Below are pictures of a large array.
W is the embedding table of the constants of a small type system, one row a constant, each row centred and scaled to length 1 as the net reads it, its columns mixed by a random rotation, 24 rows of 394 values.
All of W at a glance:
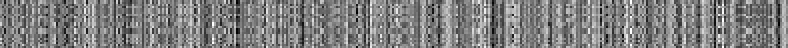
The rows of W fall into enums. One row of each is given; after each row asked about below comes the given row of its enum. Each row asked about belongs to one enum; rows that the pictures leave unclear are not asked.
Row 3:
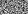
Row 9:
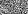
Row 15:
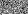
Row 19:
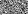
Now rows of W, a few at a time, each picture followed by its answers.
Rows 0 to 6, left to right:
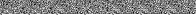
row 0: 15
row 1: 15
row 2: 9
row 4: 9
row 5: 9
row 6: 9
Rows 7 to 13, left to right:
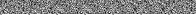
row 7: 3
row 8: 15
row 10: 9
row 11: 19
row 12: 19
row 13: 3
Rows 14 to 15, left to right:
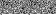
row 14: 15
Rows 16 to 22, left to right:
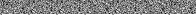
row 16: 15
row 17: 3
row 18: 3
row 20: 3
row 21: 19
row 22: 15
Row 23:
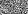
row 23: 9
